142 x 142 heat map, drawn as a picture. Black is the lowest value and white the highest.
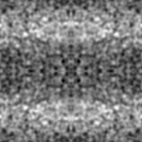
There is no overall slope. There are no lone odd cells. Stripes running across repeat 2 times from top to bottom. The values follow a bell shape. It mirrors both left to right and top to bottom.
